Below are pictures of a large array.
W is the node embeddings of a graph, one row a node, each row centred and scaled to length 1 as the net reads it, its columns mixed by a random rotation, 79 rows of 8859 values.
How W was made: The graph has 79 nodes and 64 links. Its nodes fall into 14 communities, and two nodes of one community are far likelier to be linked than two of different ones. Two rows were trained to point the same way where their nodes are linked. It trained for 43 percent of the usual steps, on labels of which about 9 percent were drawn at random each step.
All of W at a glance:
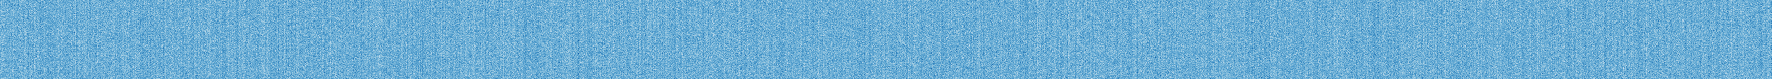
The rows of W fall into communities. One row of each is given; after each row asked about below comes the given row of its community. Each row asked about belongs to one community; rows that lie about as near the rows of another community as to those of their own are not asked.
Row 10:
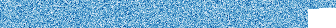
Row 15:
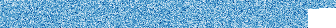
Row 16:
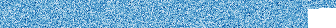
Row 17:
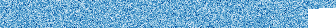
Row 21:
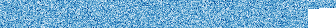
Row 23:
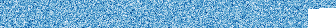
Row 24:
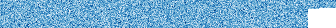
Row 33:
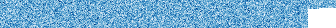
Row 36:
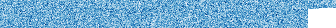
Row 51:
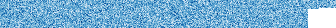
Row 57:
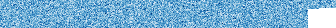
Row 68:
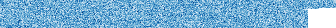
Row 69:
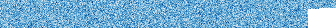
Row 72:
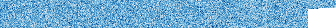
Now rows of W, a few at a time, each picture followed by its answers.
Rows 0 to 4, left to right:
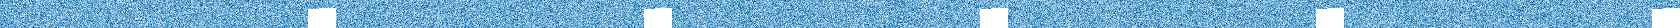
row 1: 24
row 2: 72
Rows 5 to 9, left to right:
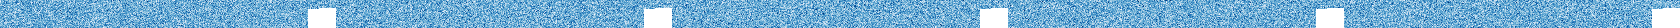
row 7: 57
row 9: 17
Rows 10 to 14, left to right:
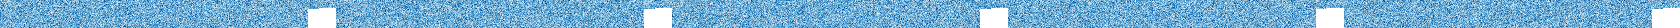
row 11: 51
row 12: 10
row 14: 57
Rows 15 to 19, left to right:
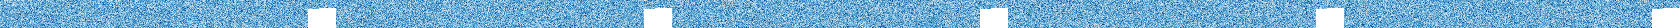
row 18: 33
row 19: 24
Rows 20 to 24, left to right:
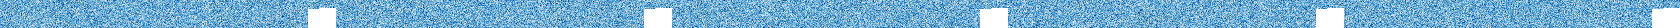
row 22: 51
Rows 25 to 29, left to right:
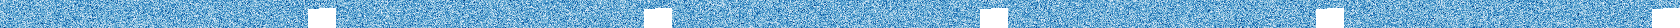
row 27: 21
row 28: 23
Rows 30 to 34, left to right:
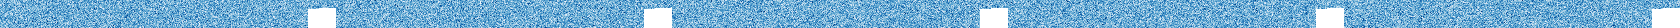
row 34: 68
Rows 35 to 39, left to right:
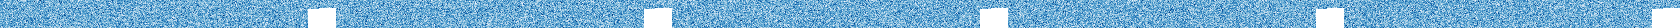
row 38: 24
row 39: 33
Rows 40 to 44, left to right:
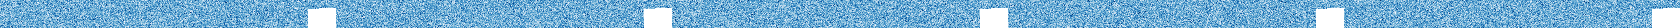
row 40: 36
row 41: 16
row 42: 68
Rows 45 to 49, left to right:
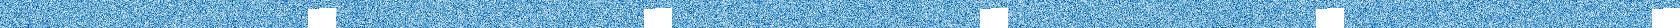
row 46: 23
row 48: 36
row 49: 69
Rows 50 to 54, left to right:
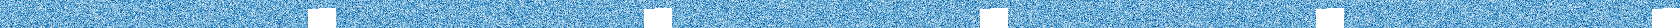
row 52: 68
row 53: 68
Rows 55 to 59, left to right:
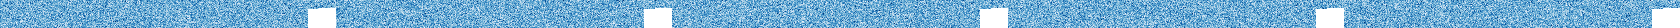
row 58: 36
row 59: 21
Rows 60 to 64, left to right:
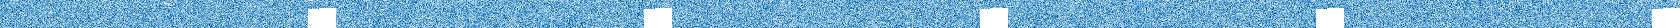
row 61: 23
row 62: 16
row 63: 10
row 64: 51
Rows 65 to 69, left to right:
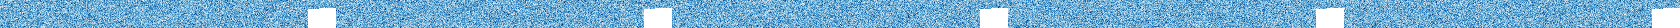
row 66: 33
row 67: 51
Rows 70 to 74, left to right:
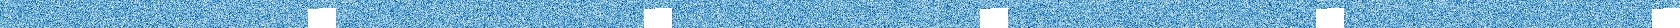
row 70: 10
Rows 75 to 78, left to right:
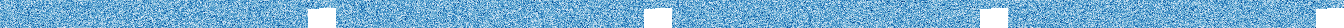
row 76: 23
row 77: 21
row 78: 15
